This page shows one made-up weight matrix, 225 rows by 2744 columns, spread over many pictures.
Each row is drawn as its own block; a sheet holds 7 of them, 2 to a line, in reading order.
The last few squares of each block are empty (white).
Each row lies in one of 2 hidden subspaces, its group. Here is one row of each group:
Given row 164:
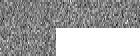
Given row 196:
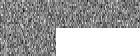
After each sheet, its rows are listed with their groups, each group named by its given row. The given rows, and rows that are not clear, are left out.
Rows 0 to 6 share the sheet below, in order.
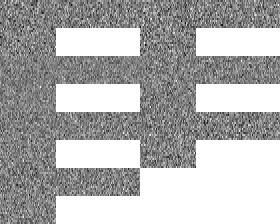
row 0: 196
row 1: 164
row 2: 196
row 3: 196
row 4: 164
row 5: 196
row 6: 164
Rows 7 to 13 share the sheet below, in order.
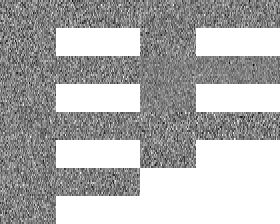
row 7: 196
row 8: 196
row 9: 164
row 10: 164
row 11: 164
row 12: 196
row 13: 164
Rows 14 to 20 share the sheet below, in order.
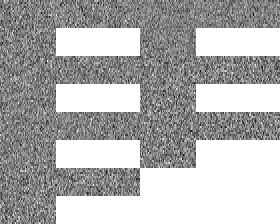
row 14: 196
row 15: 164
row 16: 164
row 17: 164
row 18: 164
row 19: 164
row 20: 164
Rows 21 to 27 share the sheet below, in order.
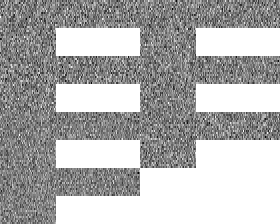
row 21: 196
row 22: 196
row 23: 164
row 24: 164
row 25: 164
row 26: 164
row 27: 164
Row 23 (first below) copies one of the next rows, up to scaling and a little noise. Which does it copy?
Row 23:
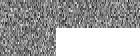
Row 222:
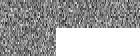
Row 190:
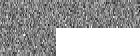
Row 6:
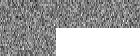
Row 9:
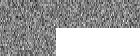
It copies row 222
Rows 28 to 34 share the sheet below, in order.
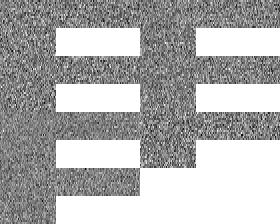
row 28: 164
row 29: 164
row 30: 196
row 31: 196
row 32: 164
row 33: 164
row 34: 196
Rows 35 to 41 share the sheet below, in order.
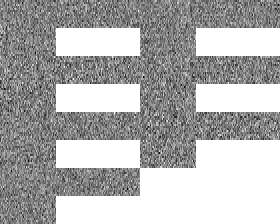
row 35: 196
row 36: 164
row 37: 196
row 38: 164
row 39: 164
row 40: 196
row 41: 164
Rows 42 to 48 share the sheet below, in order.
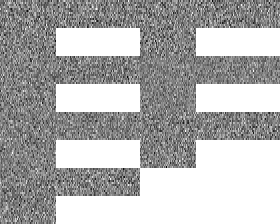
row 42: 164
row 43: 196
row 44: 164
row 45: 164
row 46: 164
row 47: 164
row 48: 196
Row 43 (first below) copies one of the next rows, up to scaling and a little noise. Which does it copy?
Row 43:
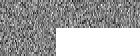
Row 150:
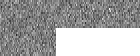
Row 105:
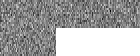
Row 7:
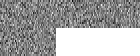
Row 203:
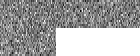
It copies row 7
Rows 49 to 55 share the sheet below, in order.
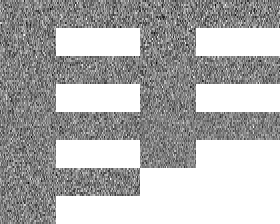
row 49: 164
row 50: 164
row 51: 196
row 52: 196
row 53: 164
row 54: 164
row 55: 196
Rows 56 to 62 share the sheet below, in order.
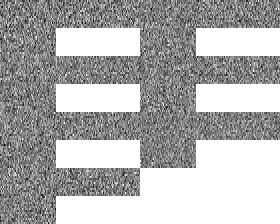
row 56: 196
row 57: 164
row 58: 164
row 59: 164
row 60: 196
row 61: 164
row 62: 164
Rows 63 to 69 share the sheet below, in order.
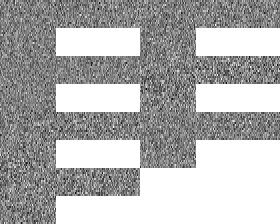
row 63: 196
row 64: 196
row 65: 164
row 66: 196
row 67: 164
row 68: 196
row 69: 196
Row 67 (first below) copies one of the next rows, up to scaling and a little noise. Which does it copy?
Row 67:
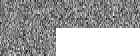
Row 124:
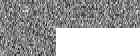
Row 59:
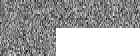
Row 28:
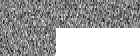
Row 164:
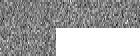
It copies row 59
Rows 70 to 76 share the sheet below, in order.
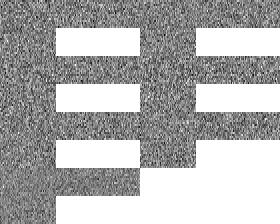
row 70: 196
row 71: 196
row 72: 164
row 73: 164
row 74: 164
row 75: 164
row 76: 164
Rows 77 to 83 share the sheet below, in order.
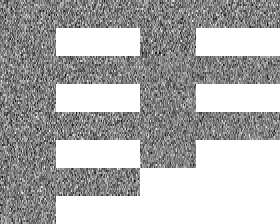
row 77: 196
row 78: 196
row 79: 164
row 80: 164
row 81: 196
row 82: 196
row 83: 196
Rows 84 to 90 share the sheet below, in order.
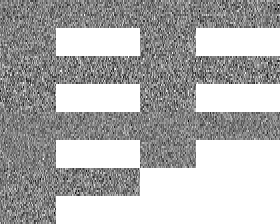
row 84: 164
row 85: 164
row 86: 164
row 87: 164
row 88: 164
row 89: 164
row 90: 196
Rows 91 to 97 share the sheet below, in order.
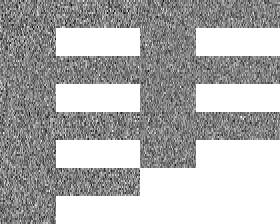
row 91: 196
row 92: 164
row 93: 196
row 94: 196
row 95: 164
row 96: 196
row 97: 196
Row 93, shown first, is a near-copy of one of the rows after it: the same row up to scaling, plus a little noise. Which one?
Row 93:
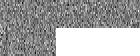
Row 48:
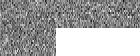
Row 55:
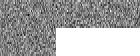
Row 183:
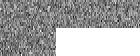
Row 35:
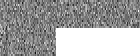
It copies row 35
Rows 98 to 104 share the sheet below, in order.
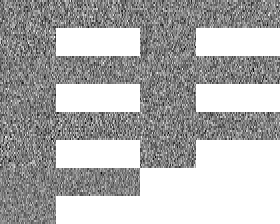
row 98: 164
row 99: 196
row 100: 196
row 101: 164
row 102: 164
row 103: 164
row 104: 196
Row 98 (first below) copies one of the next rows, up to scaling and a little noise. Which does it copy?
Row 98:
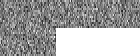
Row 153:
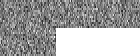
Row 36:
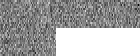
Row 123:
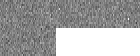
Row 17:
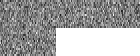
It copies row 153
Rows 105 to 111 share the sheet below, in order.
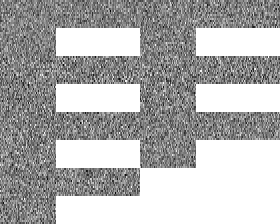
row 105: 196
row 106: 164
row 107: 164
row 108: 164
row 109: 196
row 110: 196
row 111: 164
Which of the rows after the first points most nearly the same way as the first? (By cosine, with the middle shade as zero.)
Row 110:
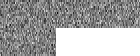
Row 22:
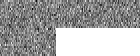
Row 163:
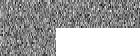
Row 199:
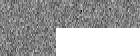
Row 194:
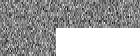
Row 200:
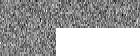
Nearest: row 200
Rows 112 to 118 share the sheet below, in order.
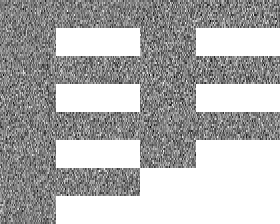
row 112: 196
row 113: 164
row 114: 164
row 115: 164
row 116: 196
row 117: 164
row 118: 196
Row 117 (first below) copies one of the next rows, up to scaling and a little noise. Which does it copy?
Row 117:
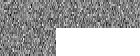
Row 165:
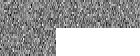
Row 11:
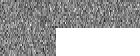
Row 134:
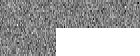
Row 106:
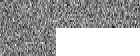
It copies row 165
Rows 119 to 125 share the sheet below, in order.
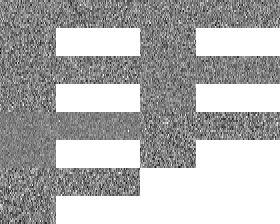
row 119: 164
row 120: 196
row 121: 164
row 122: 196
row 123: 164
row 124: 164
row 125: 196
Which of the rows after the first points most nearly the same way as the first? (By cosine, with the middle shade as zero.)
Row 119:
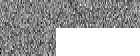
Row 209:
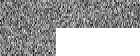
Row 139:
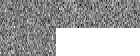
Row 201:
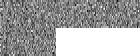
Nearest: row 201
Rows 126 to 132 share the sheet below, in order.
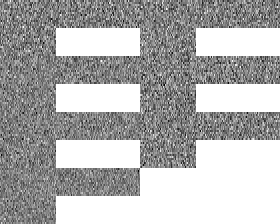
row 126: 164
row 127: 196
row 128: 196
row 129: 164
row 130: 196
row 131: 164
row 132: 164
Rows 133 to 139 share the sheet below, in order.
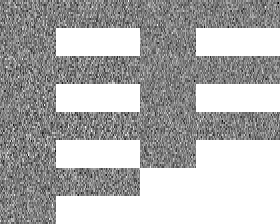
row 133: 164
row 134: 164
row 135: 164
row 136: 164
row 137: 164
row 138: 196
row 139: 164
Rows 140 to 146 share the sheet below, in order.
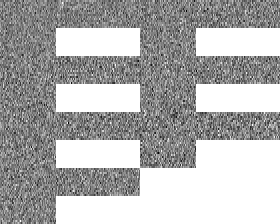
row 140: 196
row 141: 196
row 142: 164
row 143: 196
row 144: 196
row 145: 196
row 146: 196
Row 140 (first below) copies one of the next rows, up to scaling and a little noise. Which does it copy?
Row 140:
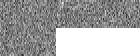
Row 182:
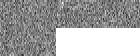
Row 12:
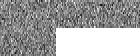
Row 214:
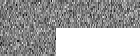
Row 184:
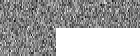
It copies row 182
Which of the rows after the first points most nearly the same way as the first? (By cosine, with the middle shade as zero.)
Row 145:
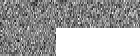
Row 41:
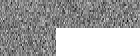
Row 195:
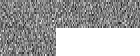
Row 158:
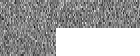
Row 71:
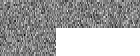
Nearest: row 71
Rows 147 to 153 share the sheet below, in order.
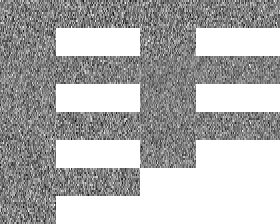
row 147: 164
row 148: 164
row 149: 196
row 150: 196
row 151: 164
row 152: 196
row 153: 164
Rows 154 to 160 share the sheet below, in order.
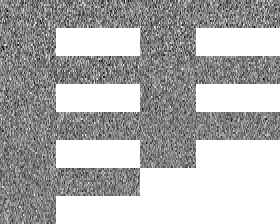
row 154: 164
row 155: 164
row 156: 196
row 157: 196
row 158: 196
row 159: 164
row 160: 196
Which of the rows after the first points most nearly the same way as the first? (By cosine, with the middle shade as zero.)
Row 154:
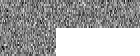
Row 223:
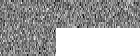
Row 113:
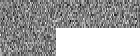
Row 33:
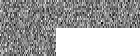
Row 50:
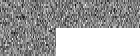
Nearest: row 50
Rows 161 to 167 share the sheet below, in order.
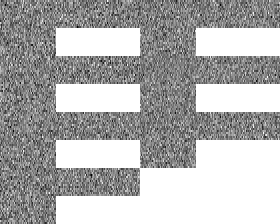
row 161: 164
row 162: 164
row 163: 196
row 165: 164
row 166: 164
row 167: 164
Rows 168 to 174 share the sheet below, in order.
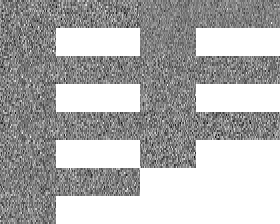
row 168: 196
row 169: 164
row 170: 164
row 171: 196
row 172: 164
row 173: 196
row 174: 164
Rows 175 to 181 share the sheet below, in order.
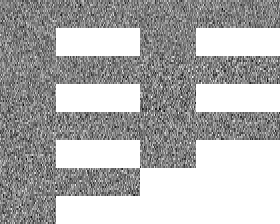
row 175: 164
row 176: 196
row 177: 164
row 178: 196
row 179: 164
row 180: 196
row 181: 196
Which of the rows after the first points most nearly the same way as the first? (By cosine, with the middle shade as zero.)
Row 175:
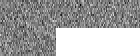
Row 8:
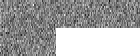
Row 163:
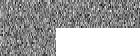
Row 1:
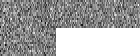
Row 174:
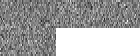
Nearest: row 174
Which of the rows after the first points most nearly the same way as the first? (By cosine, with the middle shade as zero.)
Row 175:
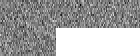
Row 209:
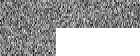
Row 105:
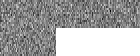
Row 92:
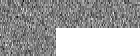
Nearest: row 92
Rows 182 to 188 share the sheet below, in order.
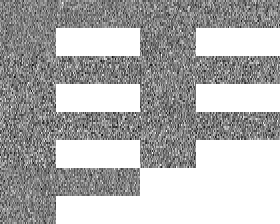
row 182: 196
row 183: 196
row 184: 196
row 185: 196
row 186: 164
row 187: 196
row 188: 164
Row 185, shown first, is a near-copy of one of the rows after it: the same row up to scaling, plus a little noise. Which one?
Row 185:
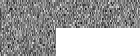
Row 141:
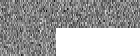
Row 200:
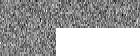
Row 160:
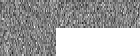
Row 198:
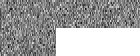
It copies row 198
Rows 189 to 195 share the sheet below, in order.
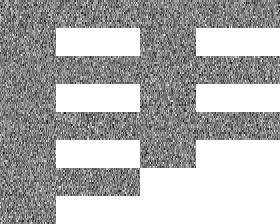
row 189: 196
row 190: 164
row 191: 196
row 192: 164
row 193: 164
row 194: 196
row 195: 164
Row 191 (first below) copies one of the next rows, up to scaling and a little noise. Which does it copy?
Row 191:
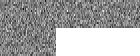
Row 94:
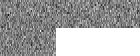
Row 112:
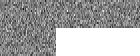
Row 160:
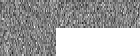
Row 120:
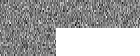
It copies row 112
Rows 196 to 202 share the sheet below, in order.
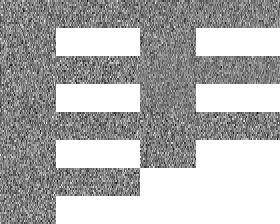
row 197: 196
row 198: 196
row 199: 196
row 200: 196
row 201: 196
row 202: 164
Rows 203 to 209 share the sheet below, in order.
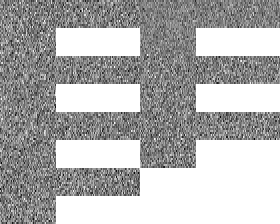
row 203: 196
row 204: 164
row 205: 196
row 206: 196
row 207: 196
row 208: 164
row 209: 164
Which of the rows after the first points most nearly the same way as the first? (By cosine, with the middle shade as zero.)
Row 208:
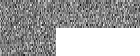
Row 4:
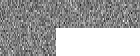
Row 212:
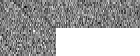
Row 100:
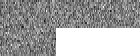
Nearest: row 4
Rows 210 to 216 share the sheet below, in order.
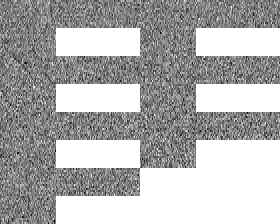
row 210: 164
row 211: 164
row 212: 164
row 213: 164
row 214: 196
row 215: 164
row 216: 164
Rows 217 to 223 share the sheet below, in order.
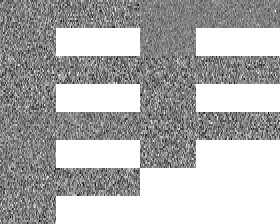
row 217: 164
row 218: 196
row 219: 164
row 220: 196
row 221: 164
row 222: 164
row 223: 164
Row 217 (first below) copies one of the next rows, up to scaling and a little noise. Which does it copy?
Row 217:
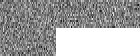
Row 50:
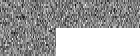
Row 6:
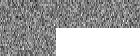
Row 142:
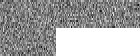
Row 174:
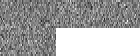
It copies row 142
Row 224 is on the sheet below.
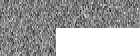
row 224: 196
